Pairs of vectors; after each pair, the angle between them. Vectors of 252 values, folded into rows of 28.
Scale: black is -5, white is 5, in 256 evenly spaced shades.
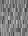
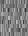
nearly parallel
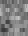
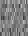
orthogonal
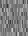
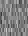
orthogonal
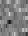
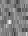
nearly opposite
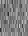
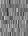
partly aligned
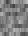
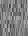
orthogonal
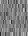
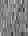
partly opposed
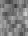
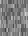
partly aligned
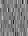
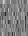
partly opposed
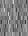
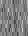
partly opposed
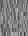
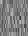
orthogonal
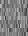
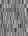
partly opposed
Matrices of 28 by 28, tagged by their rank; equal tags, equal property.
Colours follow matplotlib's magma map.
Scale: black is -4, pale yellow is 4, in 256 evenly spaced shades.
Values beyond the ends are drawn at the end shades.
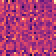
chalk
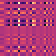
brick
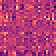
chalk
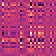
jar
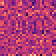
chalk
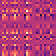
jar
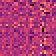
chalk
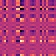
brick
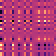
brick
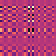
brick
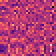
chalk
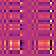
brick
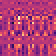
jar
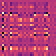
jar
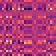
jar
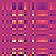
brick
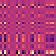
brick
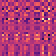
jar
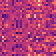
chalk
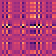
brick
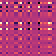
brick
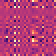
jar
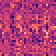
chalk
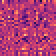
chalk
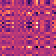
jar
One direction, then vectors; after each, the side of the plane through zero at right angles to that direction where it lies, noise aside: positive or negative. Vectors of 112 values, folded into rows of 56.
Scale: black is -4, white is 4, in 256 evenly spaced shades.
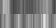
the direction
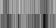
negative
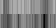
negative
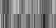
negative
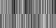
positive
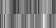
positive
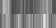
positive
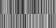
positive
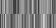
positive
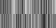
negative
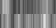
positive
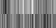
negative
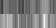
positive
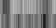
negative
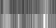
positive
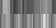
positive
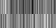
positive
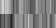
positive
